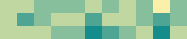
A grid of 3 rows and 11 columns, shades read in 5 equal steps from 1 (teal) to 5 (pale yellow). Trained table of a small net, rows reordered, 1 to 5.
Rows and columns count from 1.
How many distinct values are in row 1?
3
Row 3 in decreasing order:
4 4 4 4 4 3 3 3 2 1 1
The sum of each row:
39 35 33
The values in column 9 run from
3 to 4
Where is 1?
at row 3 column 6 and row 3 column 10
